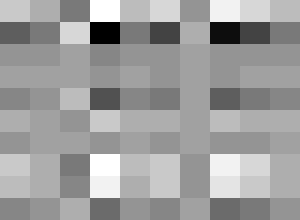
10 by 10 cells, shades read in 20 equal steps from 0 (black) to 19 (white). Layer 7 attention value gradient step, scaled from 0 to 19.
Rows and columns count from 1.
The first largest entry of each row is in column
4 3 3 1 3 4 2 4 4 3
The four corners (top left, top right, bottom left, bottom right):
15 14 10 11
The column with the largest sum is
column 5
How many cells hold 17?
1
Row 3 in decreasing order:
12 12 11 11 11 11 11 11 11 10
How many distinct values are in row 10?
6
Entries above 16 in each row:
2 0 0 0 0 0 0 2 2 0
